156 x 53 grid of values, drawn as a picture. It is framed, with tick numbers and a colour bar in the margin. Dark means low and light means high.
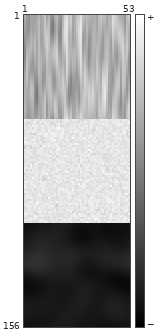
The table splits into 3 rows of 1 panel. Panel 1,1: high, streaked downward. Panel 2,1: very high, fine-grained, faint in contrast. Panel 3,1: very low, smooth, faint in contrast.
